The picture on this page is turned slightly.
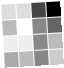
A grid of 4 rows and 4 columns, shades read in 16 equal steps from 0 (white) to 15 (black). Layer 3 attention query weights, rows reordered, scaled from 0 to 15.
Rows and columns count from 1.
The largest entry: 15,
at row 1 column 4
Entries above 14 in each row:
1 0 0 0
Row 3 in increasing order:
1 1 4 7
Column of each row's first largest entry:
4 4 3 3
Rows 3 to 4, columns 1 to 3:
1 1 7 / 5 4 7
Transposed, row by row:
2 4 1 5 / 2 0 1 4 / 11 7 7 7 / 15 9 4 3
